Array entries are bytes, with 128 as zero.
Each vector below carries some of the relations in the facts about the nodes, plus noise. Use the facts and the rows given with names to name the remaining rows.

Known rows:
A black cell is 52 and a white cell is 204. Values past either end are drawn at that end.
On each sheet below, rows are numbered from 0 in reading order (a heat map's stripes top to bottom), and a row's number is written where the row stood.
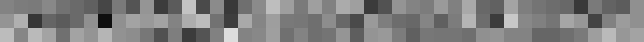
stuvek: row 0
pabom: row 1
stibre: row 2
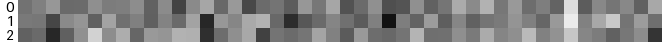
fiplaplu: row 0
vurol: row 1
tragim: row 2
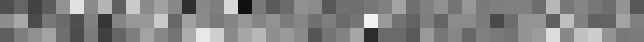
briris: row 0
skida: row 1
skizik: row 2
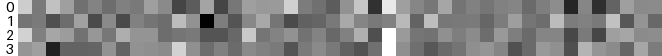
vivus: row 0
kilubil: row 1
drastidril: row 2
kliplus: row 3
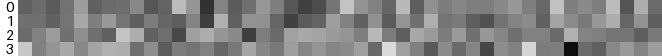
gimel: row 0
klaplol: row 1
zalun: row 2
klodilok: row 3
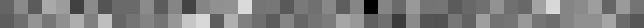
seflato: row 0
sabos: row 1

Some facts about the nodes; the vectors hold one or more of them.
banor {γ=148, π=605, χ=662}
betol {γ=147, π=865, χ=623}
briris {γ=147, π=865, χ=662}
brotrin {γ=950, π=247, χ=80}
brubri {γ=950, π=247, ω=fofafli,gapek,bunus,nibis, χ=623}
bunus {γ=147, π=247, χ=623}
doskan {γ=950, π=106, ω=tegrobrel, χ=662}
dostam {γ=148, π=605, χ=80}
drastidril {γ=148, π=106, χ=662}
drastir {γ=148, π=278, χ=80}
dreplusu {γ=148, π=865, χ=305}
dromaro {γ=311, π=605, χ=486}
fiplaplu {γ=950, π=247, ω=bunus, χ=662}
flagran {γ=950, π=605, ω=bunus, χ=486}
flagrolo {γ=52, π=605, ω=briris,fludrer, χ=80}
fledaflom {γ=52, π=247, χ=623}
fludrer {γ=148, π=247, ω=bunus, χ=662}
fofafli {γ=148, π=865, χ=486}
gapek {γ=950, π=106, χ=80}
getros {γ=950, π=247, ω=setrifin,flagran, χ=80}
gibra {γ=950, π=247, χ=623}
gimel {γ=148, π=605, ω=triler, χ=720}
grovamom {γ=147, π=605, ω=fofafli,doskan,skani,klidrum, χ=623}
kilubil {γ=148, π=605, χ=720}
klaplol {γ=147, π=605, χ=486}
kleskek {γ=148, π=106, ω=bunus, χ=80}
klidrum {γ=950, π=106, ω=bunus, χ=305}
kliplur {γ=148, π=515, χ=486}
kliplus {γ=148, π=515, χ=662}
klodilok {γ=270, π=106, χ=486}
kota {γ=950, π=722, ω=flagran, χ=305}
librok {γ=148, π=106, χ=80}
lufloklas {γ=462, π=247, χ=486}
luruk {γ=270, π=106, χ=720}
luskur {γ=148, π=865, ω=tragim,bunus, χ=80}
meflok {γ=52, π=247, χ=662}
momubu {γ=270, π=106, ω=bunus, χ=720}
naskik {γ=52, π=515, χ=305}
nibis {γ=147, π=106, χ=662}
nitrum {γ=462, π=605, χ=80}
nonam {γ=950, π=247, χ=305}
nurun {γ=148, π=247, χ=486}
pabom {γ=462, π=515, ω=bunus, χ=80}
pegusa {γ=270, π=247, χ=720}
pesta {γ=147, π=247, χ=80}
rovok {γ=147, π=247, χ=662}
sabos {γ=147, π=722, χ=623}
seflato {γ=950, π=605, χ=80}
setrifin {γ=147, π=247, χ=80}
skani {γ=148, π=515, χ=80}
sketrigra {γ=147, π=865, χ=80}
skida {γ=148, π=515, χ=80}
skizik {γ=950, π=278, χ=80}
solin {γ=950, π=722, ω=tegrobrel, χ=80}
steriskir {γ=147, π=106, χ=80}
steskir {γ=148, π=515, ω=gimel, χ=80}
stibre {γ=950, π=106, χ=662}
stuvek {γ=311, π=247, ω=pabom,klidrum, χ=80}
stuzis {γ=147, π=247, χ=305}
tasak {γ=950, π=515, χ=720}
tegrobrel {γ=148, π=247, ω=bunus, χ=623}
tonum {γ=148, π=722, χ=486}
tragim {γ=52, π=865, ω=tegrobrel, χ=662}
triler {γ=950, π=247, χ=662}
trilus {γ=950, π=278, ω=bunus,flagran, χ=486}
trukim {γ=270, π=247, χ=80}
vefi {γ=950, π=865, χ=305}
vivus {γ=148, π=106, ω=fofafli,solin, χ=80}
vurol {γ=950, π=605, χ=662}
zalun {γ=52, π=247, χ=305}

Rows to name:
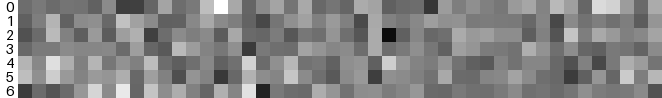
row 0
trilus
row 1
stuzis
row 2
triler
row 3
pegusa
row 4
steriskir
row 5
klidrum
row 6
betol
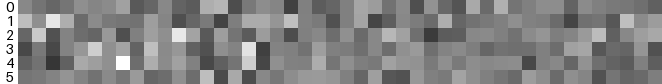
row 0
tonum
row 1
gapek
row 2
tasak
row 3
sketrigra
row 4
dreplusu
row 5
trukim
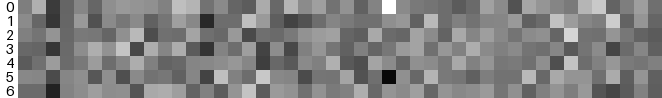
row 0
naskik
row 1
banor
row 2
meflok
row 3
fofafli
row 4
rovok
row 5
nitrum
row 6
luskur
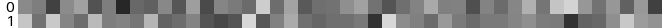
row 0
flagrolo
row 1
nibis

